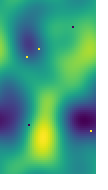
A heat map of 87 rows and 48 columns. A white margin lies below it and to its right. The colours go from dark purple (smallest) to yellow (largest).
Ninth with the lowest average: bottom right. Odd rows or columns: none. Lone odd cells: 5, 3 higher and 2 lower than their neighbours. Ninth with the highest average: bottom middle.
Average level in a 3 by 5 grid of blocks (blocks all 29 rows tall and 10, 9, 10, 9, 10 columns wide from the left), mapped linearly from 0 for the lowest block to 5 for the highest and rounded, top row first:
3 0 2 3 4 | 1 2 4 3 2 | 1 4 5 1 0
